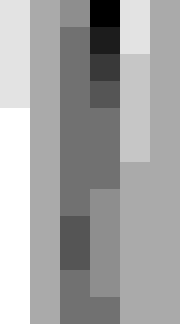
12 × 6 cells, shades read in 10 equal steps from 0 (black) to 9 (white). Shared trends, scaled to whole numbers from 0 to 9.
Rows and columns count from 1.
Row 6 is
9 6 4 4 7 6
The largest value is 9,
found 8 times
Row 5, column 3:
4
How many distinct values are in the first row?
4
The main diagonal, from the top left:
8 6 4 3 7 6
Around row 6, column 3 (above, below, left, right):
4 4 6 4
